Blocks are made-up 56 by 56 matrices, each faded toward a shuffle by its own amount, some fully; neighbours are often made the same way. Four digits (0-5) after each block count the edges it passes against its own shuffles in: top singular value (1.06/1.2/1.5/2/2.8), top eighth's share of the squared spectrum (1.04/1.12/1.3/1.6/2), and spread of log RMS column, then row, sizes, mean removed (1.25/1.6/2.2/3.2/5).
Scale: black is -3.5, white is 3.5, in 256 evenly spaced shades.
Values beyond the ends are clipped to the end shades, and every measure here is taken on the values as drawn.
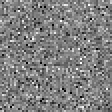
0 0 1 0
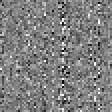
2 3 3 0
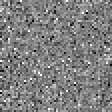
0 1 0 0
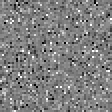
1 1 0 0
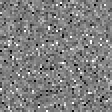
1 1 0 0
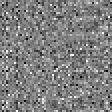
4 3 2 1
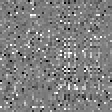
4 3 2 1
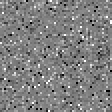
0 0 0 0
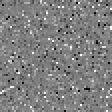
0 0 0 0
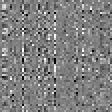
4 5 3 2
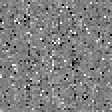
2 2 1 0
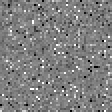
0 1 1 0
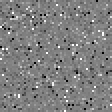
0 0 0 0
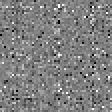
2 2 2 1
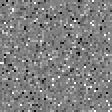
0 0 0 0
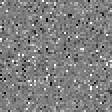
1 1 1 0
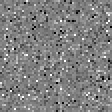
0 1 0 0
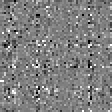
2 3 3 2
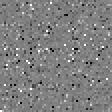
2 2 0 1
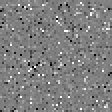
1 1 0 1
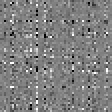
3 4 4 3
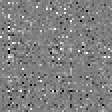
2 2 1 1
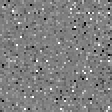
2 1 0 0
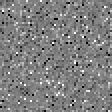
1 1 0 0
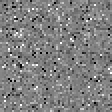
1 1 1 1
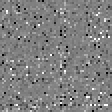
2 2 1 1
